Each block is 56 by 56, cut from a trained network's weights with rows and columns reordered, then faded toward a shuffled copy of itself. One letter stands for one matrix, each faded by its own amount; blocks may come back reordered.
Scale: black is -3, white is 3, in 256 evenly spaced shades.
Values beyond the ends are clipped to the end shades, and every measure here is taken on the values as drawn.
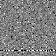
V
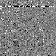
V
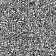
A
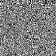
V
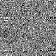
V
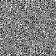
V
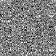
V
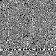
V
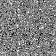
A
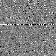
V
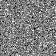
A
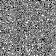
A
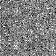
A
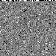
V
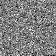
A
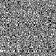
V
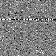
V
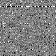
V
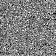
A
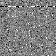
V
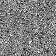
A
